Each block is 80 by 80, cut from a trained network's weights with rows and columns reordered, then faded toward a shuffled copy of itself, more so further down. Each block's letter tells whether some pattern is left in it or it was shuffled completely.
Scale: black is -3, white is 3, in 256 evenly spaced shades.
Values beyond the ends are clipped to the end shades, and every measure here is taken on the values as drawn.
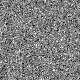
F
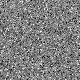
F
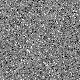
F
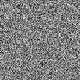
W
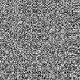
W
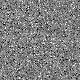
F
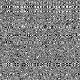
W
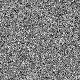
F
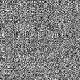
W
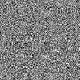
W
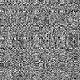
W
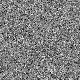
F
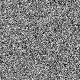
F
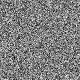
F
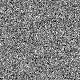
F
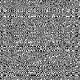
W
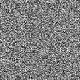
W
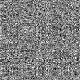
W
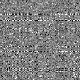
W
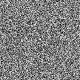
F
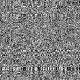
W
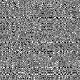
W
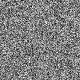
F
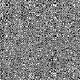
W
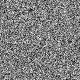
F
